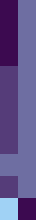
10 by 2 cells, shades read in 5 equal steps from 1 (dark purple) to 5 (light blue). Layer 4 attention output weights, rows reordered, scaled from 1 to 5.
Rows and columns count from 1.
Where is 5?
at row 10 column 1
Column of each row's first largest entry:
2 2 2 2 2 2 2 1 2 1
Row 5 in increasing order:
2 3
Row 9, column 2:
3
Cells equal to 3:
10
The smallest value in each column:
1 1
